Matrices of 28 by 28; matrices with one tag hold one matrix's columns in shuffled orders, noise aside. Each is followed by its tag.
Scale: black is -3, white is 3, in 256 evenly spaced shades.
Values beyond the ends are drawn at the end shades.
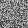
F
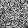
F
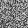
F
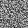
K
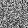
F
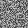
K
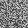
F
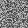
K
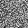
K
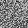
F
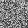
F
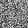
F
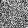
F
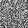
F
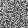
F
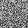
F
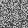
F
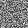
K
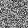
K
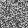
F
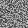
K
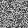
K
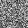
F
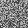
F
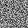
K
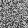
F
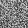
F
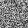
F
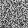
F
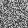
F
